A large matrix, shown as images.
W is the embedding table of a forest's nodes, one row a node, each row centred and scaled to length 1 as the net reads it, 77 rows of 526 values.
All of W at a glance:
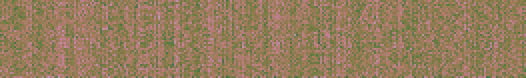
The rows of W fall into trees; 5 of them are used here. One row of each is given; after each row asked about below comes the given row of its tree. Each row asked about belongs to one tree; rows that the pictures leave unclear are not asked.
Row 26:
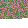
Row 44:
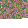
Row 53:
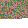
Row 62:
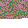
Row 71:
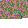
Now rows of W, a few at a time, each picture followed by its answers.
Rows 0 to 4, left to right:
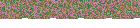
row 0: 53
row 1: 71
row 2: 44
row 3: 26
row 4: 71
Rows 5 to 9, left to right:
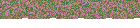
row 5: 71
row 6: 53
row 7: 53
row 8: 26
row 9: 53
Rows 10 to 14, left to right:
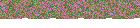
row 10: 62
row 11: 26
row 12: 62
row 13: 53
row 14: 26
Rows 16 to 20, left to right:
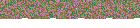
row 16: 53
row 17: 44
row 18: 26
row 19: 53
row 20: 53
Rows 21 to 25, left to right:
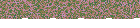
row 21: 71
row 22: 62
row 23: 71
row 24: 53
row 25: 26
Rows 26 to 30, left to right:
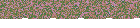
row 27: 53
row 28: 53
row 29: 53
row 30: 62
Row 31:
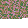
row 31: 71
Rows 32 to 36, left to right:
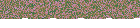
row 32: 71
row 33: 26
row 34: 62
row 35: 62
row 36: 44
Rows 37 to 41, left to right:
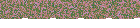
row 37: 71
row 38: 71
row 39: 26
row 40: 62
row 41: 71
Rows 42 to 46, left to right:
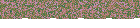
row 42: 26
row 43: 26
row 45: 26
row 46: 26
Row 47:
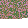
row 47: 26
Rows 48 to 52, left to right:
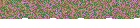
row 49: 62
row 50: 44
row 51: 71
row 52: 26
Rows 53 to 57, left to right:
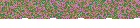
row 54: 53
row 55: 62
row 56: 53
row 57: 71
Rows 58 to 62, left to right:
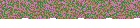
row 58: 71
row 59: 62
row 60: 71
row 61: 53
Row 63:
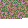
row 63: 53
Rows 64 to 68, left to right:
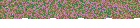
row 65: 26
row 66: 44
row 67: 26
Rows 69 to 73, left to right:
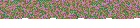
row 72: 53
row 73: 62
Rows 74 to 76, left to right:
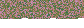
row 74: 44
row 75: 53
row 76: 71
